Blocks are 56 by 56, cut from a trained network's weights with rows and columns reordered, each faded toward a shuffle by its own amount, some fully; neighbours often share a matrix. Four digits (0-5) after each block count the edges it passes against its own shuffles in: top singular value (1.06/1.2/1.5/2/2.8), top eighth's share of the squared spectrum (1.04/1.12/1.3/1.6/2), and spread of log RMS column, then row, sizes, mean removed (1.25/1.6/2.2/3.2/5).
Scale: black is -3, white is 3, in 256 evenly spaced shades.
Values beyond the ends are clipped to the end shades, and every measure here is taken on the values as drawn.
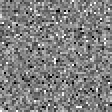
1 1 0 0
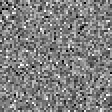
1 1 0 0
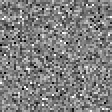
0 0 0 0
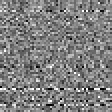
4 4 0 3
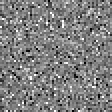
0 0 0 0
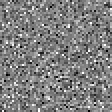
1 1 0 0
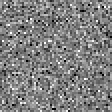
1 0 0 0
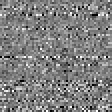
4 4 0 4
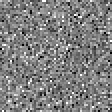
0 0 0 0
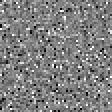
0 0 0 0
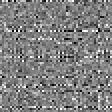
4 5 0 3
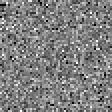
2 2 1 0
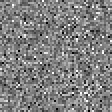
2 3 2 1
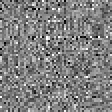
3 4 2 2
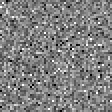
2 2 0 0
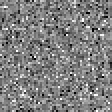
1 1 0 0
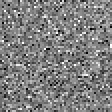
1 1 0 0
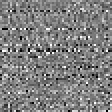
4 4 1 3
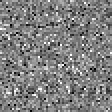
2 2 0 1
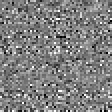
3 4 0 3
